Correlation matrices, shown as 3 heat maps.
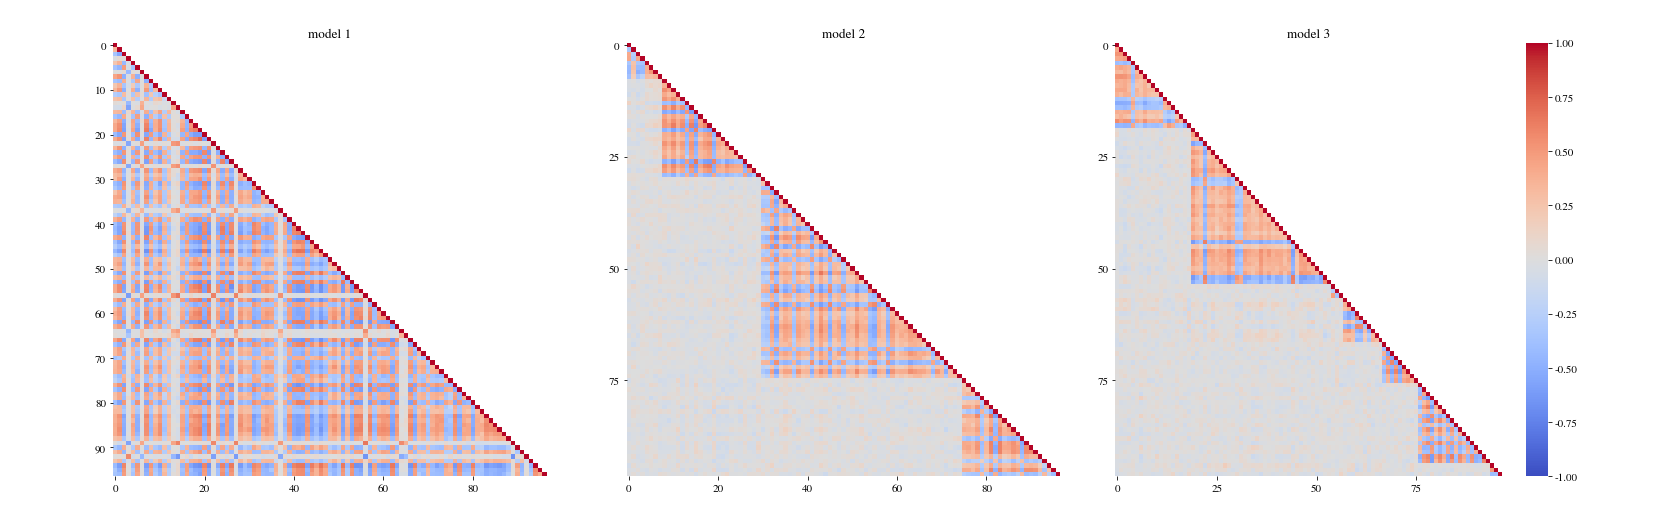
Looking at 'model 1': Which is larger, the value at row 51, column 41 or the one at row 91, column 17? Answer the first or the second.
the first
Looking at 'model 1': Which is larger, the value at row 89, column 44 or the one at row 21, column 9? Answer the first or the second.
the second
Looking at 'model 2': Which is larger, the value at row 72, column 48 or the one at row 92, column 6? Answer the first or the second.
the second
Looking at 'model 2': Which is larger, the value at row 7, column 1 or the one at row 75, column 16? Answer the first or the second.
the first
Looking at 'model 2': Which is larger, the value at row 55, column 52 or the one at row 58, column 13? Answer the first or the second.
the second
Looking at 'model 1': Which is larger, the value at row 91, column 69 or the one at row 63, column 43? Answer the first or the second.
the second
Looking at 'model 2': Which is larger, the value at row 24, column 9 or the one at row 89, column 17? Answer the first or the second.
the first
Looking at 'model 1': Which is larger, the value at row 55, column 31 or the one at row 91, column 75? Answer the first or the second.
the second
